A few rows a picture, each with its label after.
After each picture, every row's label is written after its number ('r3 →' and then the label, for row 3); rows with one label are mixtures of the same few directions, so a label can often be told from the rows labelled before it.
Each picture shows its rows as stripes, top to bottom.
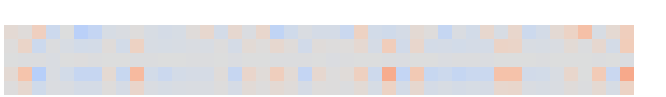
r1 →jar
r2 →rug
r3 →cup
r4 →rug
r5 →rug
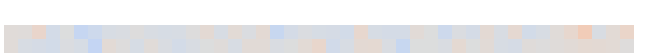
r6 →jar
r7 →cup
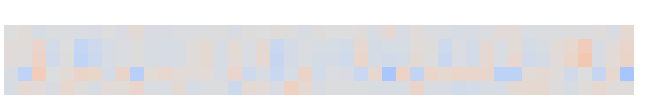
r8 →rug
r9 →jar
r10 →jar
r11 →rug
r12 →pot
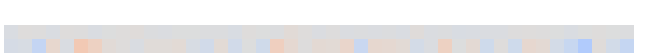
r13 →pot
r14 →jar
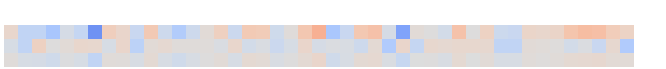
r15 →cup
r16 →rug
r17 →cup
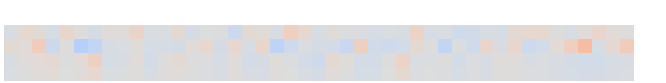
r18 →pot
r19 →jar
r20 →cup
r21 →cup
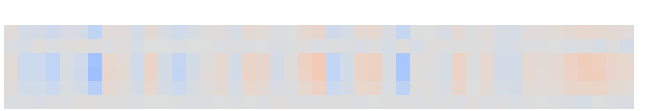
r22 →cup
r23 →rug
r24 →cup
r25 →cup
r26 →cup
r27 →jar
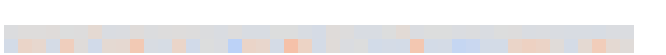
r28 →cup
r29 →pot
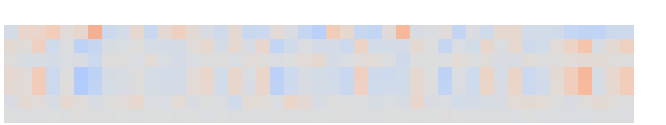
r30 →cup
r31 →jar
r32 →cup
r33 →jar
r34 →jar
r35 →pot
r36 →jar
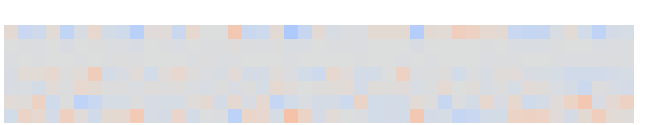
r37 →pot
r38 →pot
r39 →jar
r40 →cup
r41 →jar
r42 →jar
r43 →pot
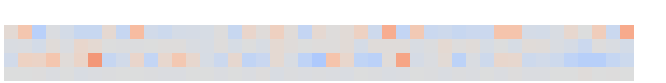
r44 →rug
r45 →jar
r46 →cup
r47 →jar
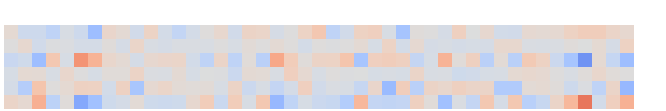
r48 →cup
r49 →rug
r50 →jar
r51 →pot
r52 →rug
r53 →jar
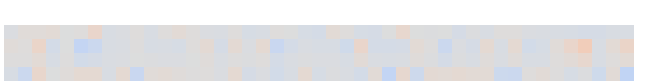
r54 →cup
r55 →jar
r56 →jar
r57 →rug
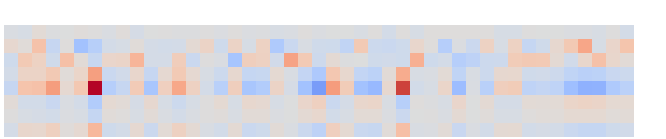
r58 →rug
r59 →jar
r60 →pot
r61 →cup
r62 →cup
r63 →cup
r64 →cup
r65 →cup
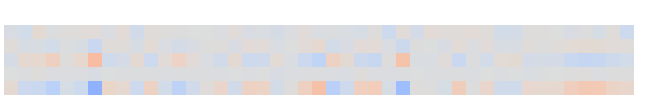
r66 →rug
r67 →cup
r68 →cup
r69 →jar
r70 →cup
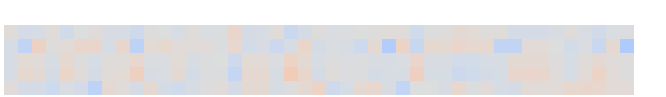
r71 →pot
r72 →rug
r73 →pot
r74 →pot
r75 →cup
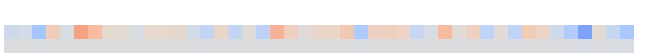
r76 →jar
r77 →jar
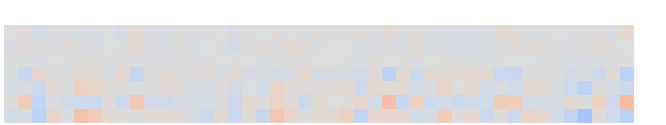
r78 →rug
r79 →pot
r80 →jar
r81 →rug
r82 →jar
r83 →rug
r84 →jar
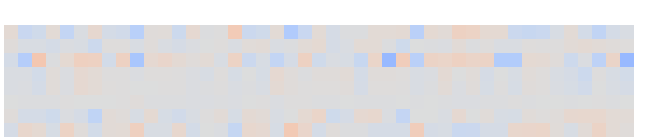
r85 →pot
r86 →cup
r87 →rug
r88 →jar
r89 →jar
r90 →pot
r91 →cup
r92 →pot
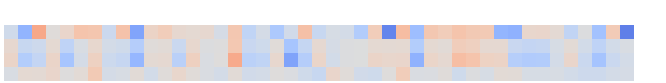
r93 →rug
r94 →pot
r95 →pot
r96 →cup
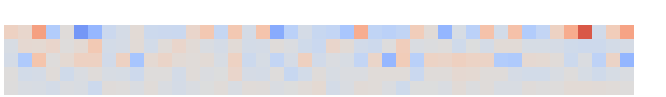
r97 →jar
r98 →cup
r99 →rug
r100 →pot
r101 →cup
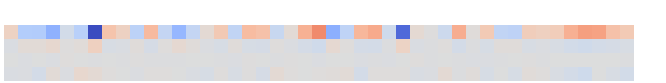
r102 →cup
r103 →cup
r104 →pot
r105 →jar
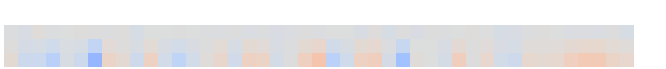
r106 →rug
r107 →cup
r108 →cup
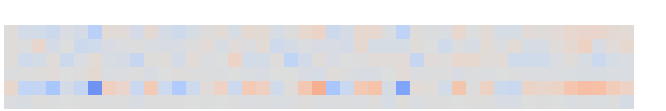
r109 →cup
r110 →jar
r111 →pot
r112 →cup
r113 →cup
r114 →rug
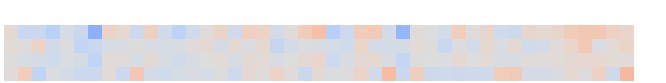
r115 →cup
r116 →jar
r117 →cup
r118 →rug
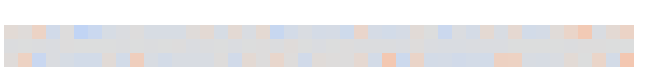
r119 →jar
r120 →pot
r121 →rug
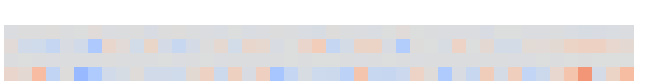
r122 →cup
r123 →cup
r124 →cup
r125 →jar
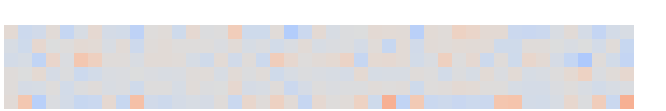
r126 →pot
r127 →rug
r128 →jar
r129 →jar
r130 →pot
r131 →rug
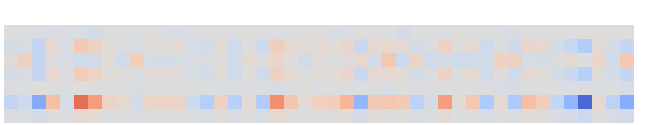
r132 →cup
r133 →jar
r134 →rug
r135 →jar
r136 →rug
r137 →jar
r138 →jar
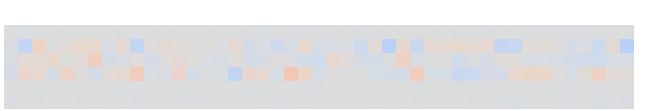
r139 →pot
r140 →rug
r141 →cup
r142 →pot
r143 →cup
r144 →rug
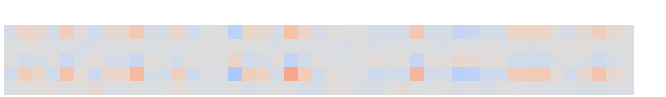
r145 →pot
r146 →jar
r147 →pot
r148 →pot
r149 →cup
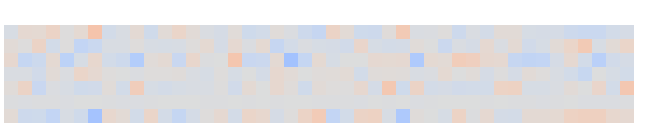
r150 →cup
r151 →jar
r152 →pot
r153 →jar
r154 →rug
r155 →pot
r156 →cup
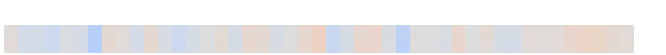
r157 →cup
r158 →cup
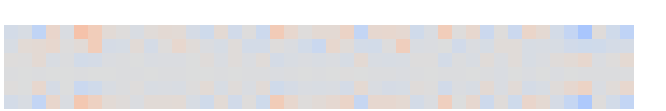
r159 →jar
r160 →cup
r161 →jar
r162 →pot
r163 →jar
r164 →jar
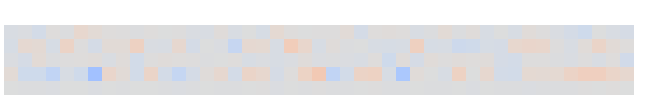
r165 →jar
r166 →pot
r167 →rug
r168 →cup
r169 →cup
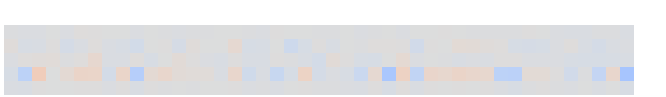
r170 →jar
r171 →pot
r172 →cup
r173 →rug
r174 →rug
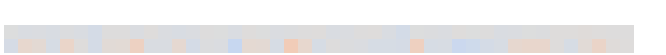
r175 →cup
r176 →pot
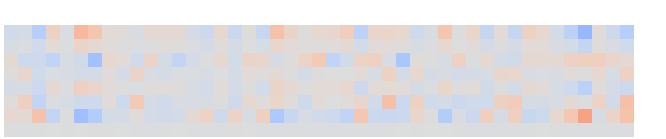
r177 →jar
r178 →jar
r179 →cup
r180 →rug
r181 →jar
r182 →rug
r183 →jar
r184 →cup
